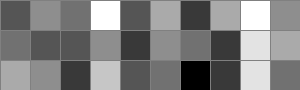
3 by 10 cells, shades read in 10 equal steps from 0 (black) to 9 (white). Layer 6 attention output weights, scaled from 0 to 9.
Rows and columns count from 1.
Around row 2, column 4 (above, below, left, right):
9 7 3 2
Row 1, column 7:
2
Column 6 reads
6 5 4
